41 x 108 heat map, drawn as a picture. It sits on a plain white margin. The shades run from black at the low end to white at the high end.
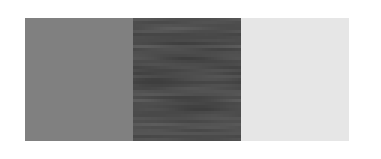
It is made of 1 by 3 panels. Panel 1,1: middling, flat. Panel 1,2: low, streaked across, faint in contrast. Panel 1,3: very high, flat.
